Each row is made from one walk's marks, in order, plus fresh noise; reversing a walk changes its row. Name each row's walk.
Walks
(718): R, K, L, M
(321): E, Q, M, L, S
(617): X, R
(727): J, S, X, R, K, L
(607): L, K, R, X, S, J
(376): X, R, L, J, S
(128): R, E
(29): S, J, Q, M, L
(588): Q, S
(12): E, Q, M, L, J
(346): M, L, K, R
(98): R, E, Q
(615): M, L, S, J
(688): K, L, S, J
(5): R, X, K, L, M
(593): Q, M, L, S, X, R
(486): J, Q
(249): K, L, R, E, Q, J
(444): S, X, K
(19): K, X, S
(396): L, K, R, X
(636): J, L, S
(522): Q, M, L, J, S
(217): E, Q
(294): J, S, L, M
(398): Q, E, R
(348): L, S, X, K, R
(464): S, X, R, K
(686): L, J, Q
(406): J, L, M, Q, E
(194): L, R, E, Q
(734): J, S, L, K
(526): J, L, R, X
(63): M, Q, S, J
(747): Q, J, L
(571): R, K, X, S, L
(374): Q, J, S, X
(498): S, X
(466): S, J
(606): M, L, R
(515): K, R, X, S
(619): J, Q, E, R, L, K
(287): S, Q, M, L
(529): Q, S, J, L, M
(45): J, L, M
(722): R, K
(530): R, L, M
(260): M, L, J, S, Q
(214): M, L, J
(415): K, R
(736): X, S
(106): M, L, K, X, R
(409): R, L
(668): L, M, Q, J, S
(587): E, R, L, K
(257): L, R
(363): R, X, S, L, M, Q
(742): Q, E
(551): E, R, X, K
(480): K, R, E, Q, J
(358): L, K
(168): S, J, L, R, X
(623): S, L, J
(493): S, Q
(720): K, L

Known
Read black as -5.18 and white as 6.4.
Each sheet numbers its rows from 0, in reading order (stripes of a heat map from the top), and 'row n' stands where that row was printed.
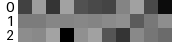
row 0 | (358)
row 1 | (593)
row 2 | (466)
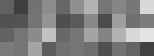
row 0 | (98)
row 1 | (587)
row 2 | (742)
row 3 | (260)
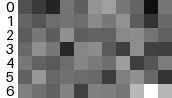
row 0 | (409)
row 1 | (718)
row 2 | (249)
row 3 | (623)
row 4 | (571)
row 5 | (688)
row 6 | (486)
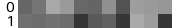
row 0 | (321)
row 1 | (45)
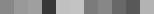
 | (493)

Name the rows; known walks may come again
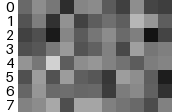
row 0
(623)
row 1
(686)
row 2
(257)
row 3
(587)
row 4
(63)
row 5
(720)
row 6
(688)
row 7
(287)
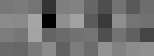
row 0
(168)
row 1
(466)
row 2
(260)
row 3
(480)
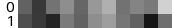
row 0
(98)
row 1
(409)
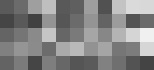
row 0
(217)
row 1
(194)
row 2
(742)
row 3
(588)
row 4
(607)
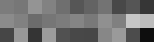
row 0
(106)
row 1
(374)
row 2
(358)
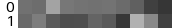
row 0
(346)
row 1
(636)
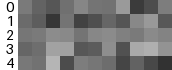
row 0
(571)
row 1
(526)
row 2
(522)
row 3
(12)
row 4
(615)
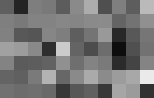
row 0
(128)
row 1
(593)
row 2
(5)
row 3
(498)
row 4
(363)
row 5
(398)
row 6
(45)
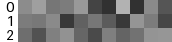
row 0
(19)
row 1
(294)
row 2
(551)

